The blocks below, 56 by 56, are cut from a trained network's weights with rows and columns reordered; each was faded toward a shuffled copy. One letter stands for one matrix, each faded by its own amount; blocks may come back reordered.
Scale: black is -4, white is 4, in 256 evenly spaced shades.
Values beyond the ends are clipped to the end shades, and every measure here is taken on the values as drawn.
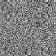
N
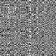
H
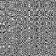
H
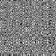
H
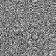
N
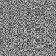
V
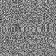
V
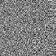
N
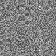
V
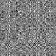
H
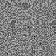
V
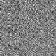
N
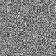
N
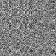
N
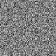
N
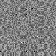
V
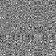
H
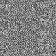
V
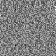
V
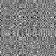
H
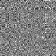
H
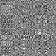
H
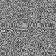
V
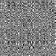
H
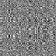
H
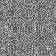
V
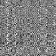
H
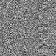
N
